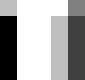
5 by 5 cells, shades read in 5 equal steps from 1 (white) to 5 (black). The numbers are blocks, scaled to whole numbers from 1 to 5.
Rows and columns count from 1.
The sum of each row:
8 13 13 13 13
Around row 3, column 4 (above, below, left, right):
2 2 1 4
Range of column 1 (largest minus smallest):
3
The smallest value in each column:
2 1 1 1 3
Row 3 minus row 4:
0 0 0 0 0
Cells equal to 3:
1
